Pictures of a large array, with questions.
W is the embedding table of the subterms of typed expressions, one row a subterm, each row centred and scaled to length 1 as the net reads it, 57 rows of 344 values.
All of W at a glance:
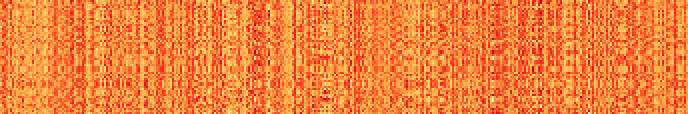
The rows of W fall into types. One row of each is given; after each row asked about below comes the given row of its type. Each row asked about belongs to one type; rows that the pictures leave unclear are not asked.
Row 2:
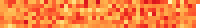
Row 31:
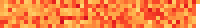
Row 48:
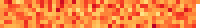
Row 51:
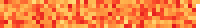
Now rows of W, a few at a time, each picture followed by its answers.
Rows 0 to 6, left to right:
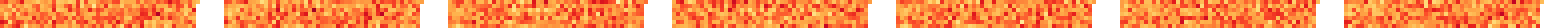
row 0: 51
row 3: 48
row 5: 31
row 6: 31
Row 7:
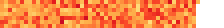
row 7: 31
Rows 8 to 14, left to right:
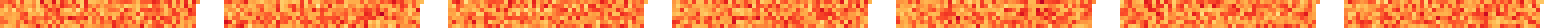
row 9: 51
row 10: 48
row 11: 31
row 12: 2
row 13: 48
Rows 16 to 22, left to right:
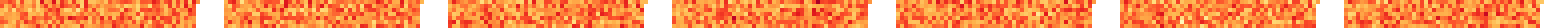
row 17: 48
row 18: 51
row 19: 2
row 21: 51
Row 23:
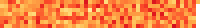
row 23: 31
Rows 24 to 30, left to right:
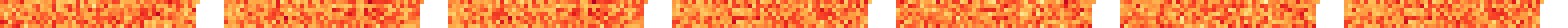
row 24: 51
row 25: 2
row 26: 2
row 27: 31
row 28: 51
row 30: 31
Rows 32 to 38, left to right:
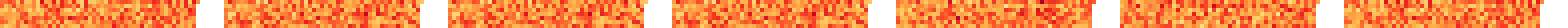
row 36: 2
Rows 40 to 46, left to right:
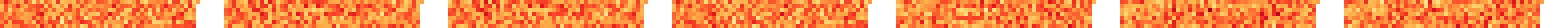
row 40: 51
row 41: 48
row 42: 48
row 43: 51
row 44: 31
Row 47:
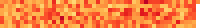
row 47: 2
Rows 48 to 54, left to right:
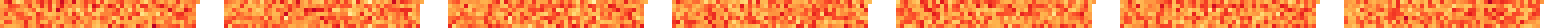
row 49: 31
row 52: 48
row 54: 2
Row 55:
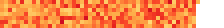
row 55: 31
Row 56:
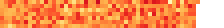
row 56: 2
